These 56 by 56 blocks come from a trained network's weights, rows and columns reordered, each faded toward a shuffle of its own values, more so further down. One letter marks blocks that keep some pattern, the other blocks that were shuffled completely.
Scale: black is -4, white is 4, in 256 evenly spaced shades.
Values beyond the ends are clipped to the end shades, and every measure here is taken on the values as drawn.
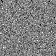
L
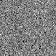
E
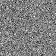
L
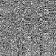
E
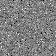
L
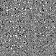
E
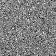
L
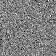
L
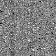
E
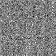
E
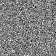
L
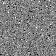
L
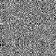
E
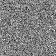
L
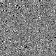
E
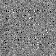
E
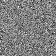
L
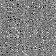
E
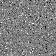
L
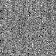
E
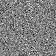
L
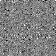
E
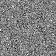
L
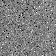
L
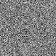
E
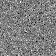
L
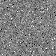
L
